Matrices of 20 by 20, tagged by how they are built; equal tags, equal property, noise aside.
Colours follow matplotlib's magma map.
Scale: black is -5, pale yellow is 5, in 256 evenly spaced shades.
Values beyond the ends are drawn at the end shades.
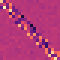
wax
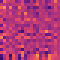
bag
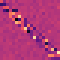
wax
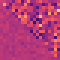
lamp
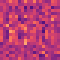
bag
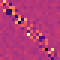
wax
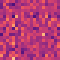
bag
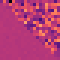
lamp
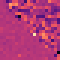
lamp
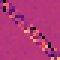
wax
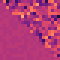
lamp
